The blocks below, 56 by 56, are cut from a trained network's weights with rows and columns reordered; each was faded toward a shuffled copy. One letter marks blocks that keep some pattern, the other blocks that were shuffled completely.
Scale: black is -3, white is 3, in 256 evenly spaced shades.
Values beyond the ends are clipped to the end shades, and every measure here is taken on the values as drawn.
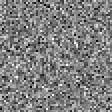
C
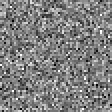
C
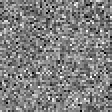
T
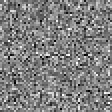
T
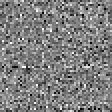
T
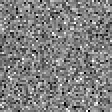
C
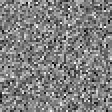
C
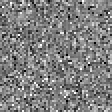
C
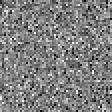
C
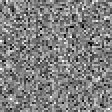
T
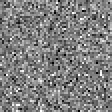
C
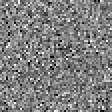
C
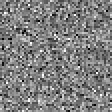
C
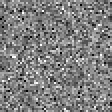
C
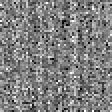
T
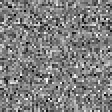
T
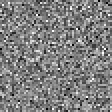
C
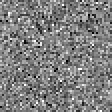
C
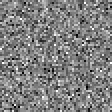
C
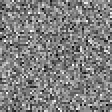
C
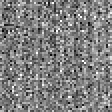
T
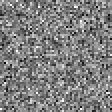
C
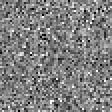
C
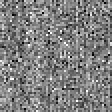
T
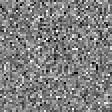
T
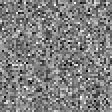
T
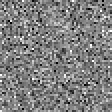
C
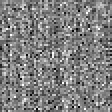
T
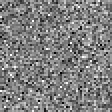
C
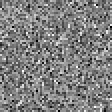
C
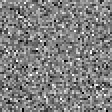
C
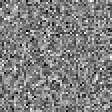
T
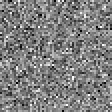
C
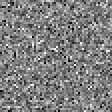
C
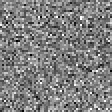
T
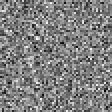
T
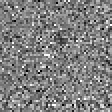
T
